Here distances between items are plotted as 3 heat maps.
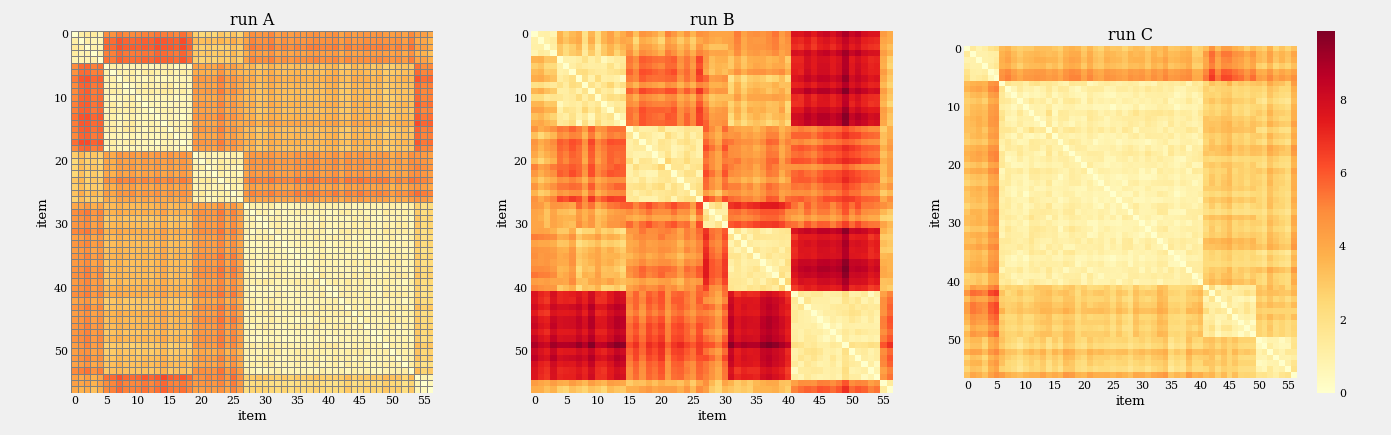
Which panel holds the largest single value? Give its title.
run B
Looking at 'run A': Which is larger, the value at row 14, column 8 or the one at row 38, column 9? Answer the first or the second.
the second
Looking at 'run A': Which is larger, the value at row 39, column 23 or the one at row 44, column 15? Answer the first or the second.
the first
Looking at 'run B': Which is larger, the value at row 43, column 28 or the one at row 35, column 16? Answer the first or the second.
the first
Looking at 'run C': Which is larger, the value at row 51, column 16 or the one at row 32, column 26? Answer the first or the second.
the first
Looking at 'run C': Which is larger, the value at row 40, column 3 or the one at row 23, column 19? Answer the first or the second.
the first
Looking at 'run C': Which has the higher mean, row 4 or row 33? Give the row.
4
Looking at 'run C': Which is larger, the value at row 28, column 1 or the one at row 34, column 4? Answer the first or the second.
the second
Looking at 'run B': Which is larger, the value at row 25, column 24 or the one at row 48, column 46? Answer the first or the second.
the first
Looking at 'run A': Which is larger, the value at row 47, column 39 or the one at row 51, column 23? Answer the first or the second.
the second
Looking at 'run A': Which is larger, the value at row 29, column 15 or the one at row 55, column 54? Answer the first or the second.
the first
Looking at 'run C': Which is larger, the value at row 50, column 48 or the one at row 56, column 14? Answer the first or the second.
the second
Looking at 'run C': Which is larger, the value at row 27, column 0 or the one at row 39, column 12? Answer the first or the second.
the first
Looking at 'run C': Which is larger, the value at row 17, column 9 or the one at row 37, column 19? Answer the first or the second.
the first
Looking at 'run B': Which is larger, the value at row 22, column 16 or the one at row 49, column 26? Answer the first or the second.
the second
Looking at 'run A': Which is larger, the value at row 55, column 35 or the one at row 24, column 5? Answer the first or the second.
the second
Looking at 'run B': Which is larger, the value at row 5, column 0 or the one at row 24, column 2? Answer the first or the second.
the second
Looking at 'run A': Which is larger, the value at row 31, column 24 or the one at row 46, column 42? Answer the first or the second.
the first
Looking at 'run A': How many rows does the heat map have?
57
